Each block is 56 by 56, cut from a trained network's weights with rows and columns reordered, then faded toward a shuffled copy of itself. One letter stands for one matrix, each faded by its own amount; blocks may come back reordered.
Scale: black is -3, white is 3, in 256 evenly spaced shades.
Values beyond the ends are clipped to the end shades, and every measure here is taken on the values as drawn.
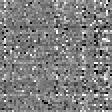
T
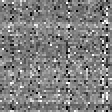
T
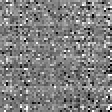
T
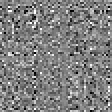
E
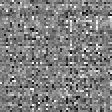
T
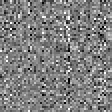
E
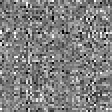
E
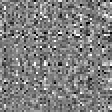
E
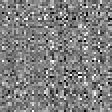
E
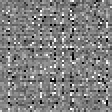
T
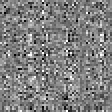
E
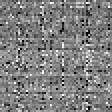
T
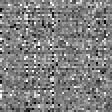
T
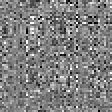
E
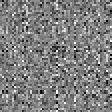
E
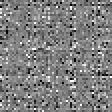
T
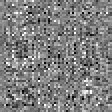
E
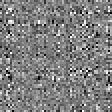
E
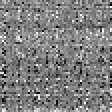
T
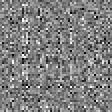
E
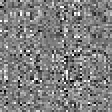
E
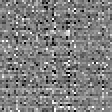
T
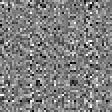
E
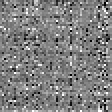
T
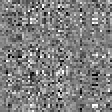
E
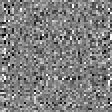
E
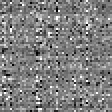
T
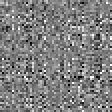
E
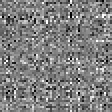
E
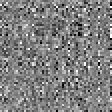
E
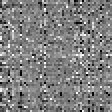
T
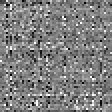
T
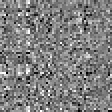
E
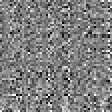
E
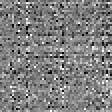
T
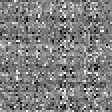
T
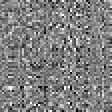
E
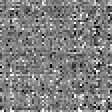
T
